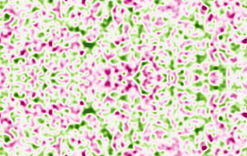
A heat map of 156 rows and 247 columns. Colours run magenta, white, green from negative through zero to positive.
No overall slope runs across the table. It is mirror symmetric from top to bottom. The values follow a bell shape. No regular stripes run through it. The texture is blotchy.
